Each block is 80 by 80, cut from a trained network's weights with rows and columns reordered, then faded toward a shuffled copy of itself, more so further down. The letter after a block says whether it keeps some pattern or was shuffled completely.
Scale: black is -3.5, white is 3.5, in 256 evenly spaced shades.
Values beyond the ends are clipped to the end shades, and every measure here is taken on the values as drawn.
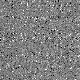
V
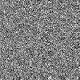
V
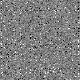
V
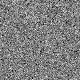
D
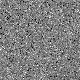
D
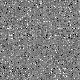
V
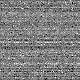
V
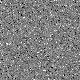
D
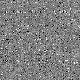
V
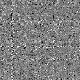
V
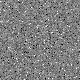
D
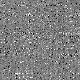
V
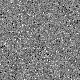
D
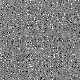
V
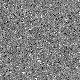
D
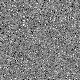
D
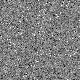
D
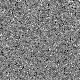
D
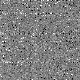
V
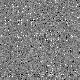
V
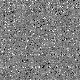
V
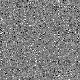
V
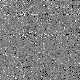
V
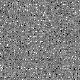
V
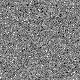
D
